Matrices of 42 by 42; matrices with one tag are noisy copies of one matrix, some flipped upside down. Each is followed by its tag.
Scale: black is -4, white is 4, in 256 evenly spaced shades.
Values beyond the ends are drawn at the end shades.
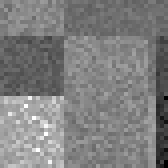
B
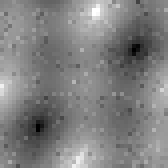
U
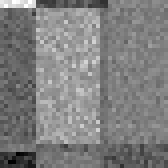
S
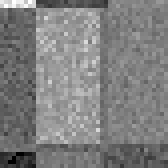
S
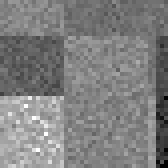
B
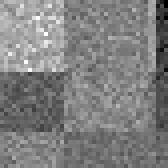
B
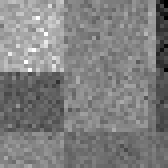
B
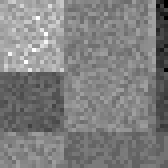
B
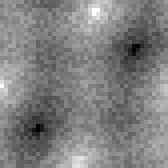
U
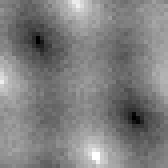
U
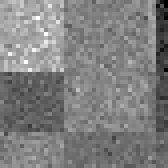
B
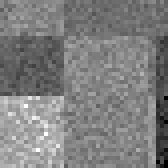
B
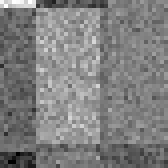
S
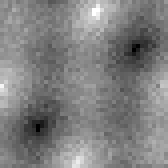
U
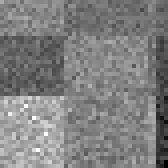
B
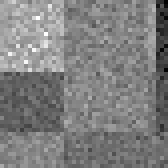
B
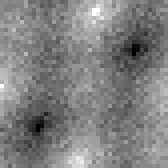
U
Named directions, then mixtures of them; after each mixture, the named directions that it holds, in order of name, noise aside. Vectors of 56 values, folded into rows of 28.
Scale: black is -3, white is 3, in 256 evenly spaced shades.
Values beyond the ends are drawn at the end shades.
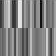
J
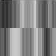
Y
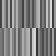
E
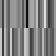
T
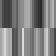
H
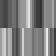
H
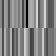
T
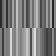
E, T, Y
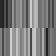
E, T, Y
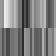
H, T, Y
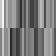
J, T, Y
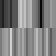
H, J, Y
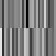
T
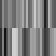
H, T, Y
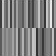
E, T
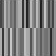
E, J, T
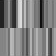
H, J, Y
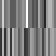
T
